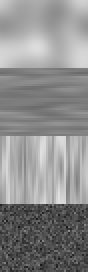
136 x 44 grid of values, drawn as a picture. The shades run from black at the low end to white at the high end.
It is made of 4 by 1 panels. Panel 1,1: high, smooth. Panel 2,1: middling, streaked across, faint in contrast. Panel 3,1: high, streaked downward. Panel 4,1: low, fine-grained.
